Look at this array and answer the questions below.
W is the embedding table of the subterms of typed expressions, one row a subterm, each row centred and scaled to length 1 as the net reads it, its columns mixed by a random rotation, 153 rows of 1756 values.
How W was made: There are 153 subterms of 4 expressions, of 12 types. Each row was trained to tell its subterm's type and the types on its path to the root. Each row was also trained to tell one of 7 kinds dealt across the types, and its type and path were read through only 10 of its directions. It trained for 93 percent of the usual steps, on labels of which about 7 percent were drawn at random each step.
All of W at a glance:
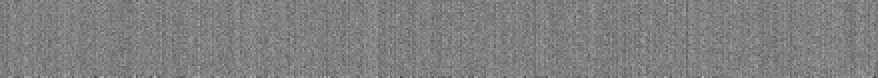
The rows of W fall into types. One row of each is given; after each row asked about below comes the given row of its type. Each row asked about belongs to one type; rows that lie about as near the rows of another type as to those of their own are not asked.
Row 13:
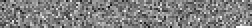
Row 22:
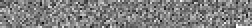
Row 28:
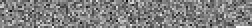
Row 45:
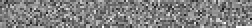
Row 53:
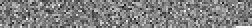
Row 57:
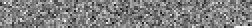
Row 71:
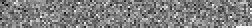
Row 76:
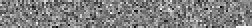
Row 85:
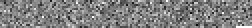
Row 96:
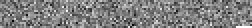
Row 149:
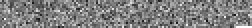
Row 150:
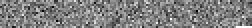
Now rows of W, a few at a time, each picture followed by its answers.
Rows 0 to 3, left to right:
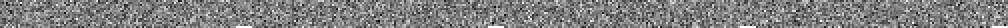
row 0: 71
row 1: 96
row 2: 28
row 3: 149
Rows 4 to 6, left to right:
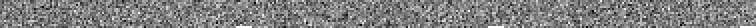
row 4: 76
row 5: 57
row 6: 71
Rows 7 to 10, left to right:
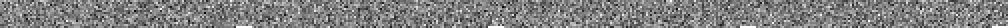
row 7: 22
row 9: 96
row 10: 76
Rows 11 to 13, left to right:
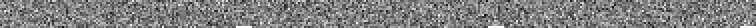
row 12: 149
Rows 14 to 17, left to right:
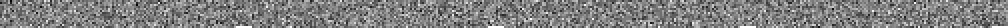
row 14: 76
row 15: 85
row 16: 53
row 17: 76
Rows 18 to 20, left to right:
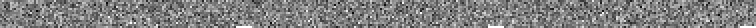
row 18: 45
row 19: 71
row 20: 149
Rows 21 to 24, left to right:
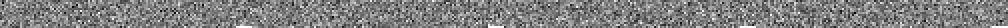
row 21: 22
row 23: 149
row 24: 53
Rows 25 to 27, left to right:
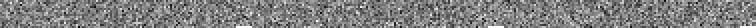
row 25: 71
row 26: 71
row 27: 13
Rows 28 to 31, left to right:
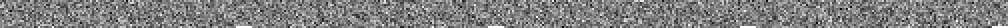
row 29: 28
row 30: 85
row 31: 150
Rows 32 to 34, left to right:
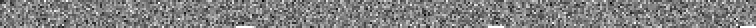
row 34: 45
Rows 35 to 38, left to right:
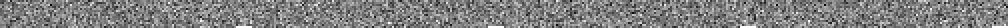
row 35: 76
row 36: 22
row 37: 85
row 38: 28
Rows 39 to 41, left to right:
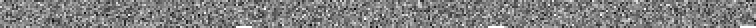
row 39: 85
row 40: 96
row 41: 22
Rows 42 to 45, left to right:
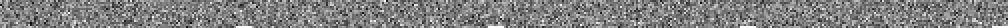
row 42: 149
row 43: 71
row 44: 45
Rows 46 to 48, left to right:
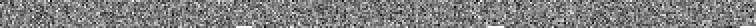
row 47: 53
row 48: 57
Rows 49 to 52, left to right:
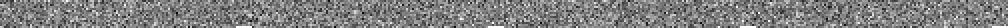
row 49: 96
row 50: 57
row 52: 28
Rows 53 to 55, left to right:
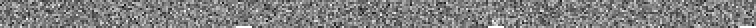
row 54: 13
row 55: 149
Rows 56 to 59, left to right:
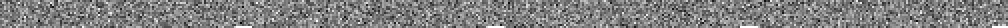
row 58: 45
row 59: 150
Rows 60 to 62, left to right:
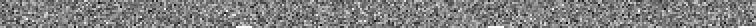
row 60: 71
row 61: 76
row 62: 53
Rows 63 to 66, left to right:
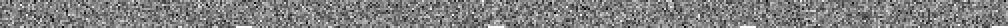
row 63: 85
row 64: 22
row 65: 96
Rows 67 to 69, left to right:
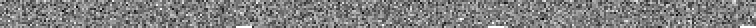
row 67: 96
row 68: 57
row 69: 22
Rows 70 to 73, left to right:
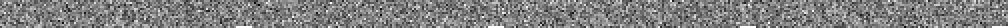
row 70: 53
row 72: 85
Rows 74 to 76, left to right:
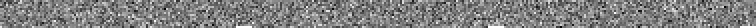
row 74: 150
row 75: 22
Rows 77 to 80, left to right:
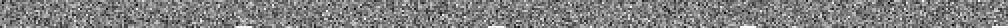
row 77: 76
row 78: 85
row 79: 150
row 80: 85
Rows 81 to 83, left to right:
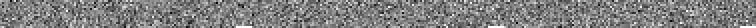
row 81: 150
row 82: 85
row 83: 150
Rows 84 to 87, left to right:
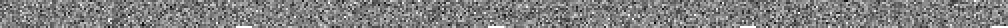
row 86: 150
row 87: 76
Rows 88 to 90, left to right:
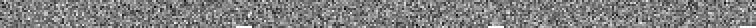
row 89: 13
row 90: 85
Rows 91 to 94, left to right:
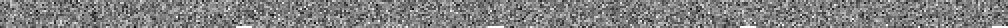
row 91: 57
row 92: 53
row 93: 85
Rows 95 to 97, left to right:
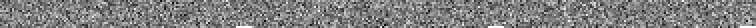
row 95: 13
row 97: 22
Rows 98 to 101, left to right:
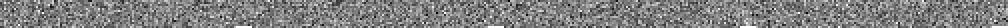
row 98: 76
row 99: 76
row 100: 13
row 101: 96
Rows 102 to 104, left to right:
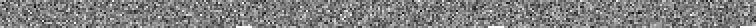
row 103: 96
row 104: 96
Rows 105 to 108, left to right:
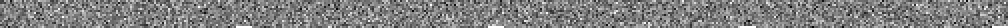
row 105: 22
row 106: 22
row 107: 53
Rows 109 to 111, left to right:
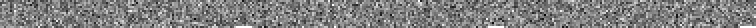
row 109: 53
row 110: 96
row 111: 149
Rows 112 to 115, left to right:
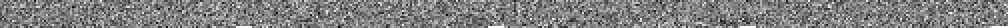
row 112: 45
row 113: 85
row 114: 53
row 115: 76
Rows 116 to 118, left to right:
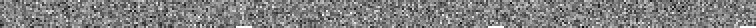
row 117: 85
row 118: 45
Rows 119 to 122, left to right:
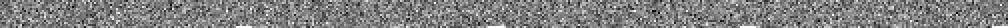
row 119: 71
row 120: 53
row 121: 71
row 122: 150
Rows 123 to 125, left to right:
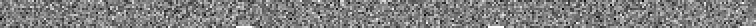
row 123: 45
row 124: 22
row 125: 57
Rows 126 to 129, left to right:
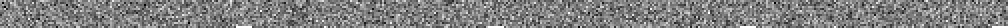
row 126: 22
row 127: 149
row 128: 53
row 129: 57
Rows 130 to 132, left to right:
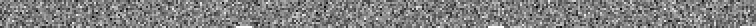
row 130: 57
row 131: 71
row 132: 76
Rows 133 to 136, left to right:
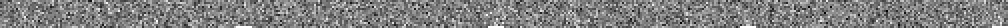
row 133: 76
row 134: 71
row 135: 149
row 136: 13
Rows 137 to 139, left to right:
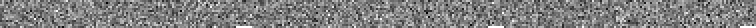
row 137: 45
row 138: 150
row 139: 149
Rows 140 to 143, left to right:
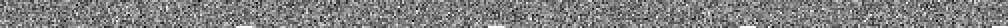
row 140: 76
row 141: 150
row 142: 28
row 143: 45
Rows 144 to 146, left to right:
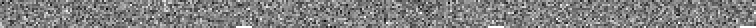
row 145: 45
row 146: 22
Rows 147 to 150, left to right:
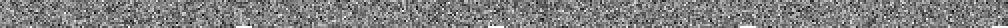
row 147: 149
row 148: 85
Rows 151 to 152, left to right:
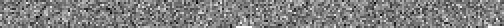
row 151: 57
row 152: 22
